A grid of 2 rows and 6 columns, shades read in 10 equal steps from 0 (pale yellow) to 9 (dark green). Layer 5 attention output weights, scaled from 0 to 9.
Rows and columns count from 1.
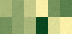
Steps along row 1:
up down down up up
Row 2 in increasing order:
0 1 3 4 5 9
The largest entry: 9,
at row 2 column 4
